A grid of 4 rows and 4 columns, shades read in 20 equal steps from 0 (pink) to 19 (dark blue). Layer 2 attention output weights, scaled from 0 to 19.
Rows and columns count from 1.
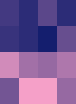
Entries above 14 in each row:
3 3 0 0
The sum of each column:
45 41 40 43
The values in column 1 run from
3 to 16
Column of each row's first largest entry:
2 3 3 1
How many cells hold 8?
2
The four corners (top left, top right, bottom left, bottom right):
15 17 11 8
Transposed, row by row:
15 16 3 11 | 17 17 7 0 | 13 19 8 0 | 17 12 6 8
